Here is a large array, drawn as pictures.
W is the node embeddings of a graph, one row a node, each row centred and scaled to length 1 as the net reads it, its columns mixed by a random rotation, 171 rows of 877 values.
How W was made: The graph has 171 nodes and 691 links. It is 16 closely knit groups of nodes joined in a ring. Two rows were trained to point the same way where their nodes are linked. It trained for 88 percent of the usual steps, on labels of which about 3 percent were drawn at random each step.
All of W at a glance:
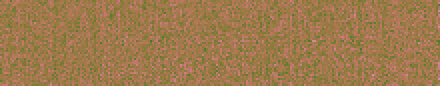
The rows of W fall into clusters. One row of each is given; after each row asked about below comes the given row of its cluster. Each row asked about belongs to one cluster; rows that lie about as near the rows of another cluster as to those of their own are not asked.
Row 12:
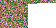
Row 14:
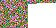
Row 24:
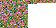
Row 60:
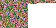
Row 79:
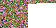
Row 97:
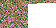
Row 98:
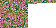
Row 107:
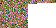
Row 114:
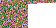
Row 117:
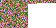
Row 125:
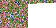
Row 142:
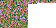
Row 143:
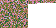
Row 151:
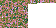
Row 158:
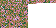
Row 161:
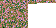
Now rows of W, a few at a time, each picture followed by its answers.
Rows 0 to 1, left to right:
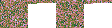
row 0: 14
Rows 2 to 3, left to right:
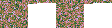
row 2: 161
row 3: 79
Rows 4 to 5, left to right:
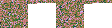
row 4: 143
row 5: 158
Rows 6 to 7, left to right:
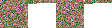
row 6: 24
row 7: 14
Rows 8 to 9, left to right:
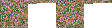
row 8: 14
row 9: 107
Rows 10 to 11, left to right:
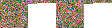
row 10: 117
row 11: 161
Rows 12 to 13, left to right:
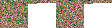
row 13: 114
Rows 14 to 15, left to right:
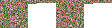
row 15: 98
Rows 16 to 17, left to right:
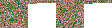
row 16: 125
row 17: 158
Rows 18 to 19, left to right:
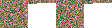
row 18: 24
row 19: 114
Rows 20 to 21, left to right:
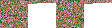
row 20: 97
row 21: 151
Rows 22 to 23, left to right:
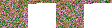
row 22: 158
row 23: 79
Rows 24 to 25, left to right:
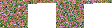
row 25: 143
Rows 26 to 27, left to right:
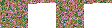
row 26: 151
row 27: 158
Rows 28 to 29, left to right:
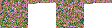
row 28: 151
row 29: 151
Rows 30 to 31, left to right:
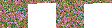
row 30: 107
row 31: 97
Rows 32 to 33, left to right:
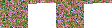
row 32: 151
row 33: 97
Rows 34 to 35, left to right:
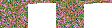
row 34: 117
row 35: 97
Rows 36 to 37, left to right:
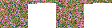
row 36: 143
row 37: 79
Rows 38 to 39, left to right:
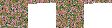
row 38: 151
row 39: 142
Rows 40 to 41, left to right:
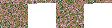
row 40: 143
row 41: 97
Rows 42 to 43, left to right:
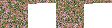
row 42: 161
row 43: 125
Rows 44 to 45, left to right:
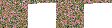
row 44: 161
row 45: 98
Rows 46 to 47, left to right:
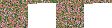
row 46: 117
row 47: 98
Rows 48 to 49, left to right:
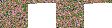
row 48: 98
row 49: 117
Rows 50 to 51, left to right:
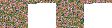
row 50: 14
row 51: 151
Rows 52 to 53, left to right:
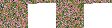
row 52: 60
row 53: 98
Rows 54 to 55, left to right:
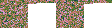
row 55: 117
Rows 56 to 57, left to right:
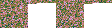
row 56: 79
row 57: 158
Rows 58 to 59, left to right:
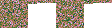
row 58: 143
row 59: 12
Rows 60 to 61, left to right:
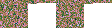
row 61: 98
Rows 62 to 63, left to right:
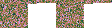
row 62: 60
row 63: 107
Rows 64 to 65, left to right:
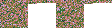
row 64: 24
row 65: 14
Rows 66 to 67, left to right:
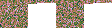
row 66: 142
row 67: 151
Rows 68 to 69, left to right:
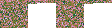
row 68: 143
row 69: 12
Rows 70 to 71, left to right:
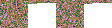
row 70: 97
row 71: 158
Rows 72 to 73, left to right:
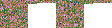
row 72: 14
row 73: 125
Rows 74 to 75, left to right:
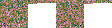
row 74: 125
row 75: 143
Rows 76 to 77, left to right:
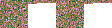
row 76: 114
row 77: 142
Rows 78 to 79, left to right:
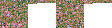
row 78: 125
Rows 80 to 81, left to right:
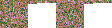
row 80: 107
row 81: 143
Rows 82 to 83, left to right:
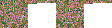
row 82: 107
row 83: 107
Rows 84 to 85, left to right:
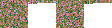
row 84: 142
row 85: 24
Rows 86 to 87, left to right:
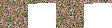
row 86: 12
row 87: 142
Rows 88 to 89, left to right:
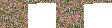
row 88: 14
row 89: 107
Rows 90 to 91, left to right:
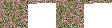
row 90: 143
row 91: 114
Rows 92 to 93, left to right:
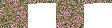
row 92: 79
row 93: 117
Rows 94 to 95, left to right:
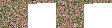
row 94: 114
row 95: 125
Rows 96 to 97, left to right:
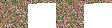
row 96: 97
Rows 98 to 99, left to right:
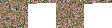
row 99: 114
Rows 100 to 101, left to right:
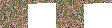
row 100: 114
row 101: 97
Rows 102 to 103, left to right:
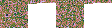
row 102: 151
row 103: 142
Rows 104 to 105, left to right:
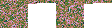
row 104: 79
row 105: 107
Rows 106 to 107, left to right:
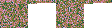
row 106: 143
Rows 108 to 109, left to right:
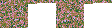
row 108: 98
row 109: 161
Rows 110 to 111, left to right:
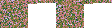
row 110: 143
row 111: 24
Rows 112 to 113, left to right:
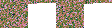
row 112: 60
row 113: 24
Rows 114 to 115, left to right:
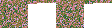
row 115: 24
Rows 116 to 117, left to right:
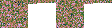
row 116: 125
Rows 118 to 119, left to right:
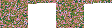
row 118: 12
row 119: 117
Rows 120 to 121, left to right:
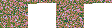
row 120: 14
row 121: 12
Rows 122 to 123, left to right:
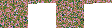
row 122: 142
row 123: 151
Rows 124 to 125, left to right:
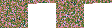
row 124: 98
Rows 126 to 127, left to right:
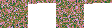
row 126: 142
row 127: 79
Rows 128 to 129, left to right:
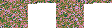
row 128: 79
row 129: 79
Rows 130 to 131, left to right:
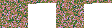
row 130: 12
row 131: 158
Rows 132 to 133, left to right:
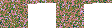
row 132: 143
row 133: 158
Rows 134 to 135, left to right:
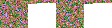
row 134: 97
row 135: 24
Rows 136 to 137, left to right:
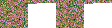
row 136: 98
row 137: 142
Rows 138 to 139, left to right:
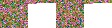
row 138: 79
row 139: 98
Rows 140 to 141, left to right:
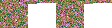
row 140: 14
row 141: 97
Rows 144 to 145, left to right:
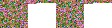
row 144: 79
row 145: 79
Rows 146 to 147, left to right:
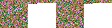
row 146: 142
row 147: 12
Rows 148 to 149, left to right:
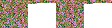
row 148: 60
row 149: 60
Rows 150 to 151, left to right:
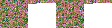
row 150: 151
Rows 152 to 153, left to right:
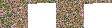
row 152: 79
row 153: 24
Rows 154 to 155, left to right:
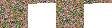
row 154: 161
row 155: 12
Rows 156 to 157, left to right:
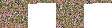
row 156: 125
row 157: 60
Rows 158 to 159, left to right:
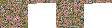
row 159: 151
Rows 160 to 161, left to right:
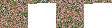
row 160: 12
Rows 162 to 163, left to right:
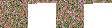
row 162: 142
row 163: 161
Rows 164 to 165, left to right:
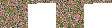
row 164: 158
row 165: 107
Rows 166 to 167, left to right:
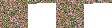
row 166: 14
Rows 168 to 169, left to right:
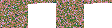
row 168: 117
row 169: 143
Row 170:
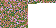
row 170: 14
